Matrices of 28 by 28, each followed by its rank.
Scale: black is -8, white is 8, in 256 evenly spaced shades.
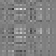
two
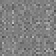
five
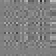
two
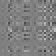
two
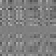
two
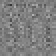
five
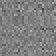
five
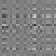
two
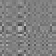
two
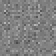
five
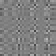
two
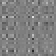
two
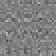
five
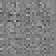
five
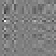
two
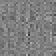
five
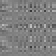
two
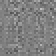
five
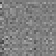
five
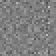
five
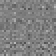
five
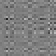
two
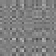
two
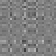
two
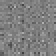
five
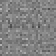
five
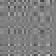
two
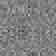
five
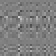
two
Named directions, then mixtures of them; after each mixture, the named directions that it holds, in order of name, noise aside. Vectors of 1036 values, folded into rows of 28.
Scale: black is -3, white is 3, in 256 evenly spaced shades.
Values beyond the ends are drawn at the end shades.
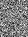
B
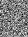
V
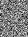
B, V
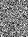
B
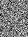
B, V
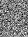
V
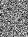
B, V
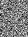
B, V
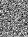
V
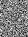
B, V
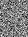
B, V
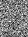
B, V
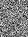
B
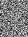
B, V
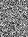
B
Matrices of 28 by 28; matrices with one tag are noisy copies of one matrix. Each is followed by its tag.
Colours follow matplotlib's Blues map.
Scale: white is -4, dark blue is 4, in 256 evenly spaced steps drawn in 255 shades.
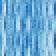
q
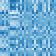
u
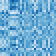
u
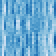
q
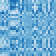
u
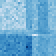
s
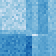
s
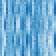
q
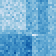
s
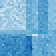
s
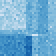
s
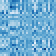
u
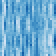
q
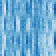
q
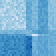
s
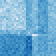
s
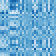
u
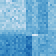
s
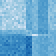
s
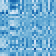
u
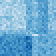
s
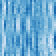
q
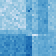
s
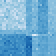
s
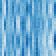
q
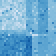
s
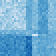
s
